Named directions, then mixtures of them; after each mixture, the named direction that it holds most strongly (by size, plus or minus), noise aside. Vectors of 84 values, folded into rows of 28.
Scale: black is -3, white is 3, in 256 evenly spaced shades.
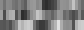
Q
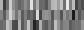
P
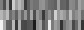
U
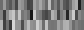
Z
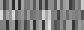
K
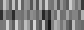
K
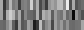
P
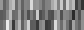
P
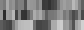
Q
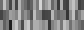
Z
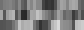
Q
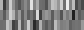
P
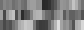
Q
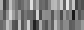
P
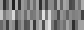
K
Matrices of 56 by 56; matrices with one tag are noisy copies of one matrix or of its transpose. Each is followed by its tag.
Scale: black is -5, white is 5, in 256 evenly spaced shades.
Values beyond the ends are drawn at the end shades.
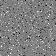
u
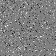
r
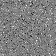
r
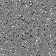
r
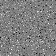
u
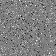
r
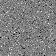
u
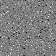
u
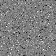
u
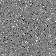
r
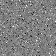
r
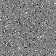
r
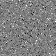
r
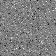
u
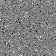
r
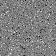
u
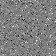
r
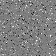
r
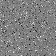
r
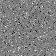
r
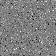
u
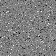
u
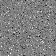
u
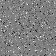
r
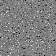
u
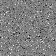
u
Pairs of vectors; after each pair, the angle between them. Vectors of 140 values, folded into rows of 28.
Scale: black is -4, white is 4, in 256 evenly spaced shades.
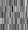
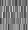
partly opposed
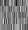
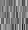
orthogonal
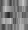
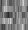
nearly parallel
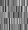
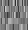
orthogonal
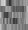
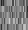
partly opposed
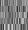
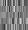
orthogonal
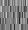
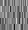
nearly parallel
